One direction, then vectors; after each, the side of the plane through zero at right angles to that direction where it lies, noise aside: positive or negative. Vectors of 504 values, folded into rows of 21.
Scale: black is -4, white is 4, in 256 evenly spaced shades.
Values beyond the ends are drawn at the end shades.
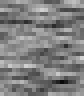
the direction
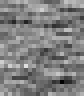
positive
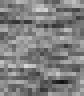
positive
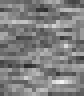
negative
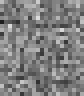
positive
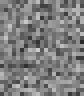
negative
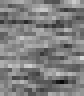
positive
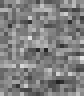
positive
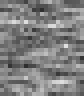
negative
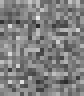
positive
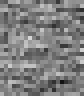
positive
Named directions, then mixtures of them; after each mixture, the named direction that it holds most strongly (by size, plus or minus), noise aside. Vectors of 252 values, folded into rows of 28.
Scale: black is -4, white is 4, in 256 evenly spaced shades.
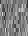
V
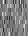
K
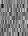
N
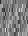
V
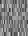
N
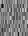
N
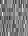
K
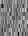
N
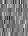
K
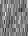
V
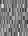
N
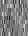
K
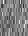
K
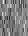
K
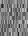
N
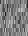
V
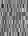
N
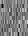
N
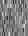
K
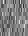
K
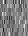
K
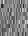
N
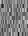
N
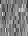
V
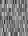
K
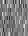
K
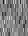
K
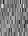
N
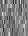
K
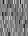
K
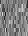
V
